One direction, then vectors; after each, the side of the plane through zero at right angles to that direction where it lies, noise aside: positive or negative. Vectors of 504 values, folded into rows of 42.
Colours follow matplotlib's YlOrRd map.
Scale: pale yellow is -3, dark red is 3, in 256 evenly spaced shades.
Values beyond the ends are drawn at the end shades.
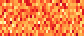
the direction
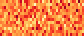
positive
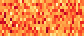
negative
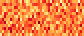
negative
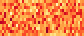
negative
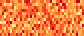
positive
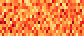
negative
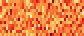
negative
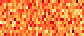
positive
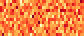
negative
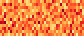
negative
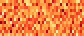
negative
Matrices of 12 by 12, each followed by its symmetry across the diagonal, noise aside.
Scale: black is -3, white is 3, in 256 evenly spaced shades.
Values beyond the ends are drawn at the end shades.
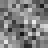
antisymmetric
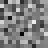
antisymmetric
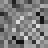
symmetric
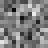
neither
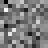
neither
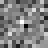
symmetric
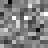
neither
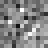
symmetric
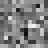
antisymmetric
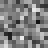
antisymmetric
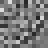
symmetric
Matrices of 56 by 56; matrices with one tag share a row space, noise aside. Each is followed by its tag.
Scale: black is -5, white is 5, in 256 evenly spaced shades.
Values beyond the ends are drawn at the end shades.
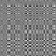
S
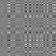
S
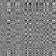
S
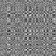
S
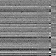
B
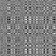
S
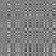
S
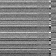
B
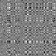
S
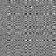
S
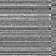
B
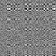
S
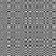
S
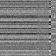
B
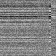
B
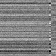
B
